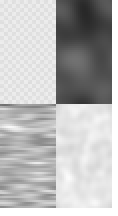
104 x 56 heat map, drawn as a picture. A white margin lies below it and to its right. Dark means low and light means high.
It is made of 2 by 2 panels. Panel 1,1: very high, checkered, faint in contrast. Panel 1,2: low, smooth. Panel 2,1: high, streaked across. Panel 2,2: very high, blotchy, faint in contrast.
